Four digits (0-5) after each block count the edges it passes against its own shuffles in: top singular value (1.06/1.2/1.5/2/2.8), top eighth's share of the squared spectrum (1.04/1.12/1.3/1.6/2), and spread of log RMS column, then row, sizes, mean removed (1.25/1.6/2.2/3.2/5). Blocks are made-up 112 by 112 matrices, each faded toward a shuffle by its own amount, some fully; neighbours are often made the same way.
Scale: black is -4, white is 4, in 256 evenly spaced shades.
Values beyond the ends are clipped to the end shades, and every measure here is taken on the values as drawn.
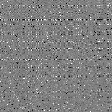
5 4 2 3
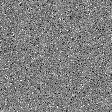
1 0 0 0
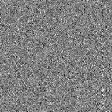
4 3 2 1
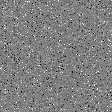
2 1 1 0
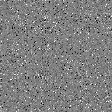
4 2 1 1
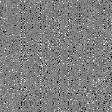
4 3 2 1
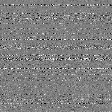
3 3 0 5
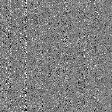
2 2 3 0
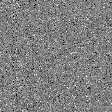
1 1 2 0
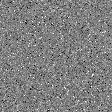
0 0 0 0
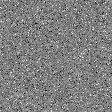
0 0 0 0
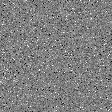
0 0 0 0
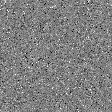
0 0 0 0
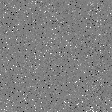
2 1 0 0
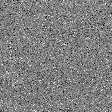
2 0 0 0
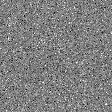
1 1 0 0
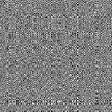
5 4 3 3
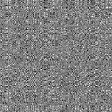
5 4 3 3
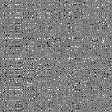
5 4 2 3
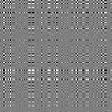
5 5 4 4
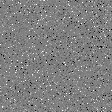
2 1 0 0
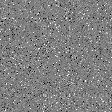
3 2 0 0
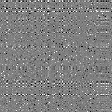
5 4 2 3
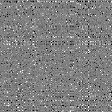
5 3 2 2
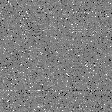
3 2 0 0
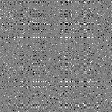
5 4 2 3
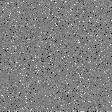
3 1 0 0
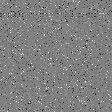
3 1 0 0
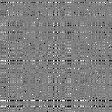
5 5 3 3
